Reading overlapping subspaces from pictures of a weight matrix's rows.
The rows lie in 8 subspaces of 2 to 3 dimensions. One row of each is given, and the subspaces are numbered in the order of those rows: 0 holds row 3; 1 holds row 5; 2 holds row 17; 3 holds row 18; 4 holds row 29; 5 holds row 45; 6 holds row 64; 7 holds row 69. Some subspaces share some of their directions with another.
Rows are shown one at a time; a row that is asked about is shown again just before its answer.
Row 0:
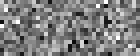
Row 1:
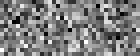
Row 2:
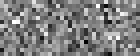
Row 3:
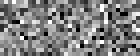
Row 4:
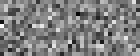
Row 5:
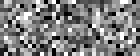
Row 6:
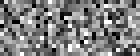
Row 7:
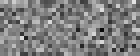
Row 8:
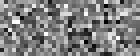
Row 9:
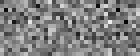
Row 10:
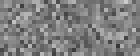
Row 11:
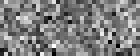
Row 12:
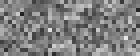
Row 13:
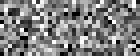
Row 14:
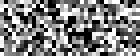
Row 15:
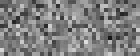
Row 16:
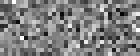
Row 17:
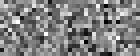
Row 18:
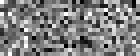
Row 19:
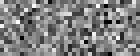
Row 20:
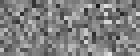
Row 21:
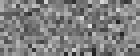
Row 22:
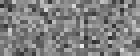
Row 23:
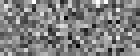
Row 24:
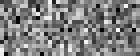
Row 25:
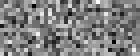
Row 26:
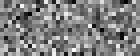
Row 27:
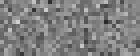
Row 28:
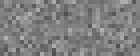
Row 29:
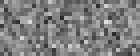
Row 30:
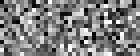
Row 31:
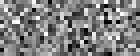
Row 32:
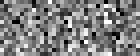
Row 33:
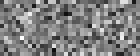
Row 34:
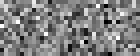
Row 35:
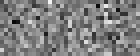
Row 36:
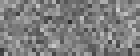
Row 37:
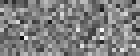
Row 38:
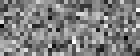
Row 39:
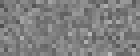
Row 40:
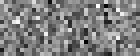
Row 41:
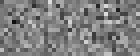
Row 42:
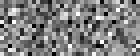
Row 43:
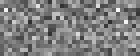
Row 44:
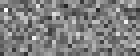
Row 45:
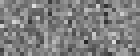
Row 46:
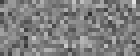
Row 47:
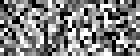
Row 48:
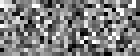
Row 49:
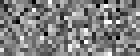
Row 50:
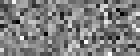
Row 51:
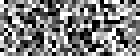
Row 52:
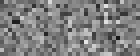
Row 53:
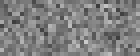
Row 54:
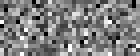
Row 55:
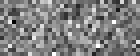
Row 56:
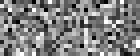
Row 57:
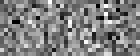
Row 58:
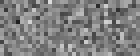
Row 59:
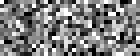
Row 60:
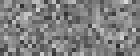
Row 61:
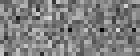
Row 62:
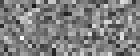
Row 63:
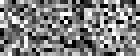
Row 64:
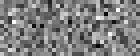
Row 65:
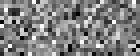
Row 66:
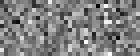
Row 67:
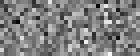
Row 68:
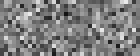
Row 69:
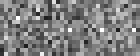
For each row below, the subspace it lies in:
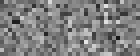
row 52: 2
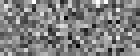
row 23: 5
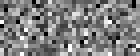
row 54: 3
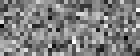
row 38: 6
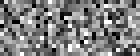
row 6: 4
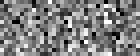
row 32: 1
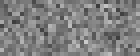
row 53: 7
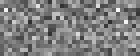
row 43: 2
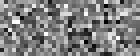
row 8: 2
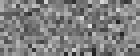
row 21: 4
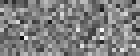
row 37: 0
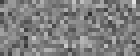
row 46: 3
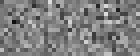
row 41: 6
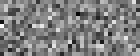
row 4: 6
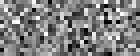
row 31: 5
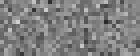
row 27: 0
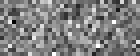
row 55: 6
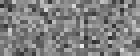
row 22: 0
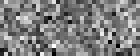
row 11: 4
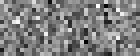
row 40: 1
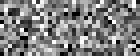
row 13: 3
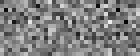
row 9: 2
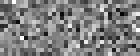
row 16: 0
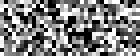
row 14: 2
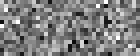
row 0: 6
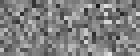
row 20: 6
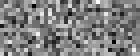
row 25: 5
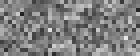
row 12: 6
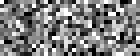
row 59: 1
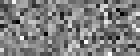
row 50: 0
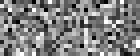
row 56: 0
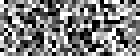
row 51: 2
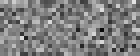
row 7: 0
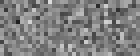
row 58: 7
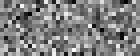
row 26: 4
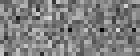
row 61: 7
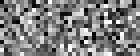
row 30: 7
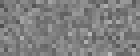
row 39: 1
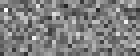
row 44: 2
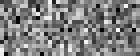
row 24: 7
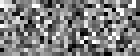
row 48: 0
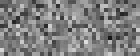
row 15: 1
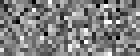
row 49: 5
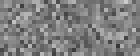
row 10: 7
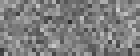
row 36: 4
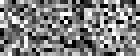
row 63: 3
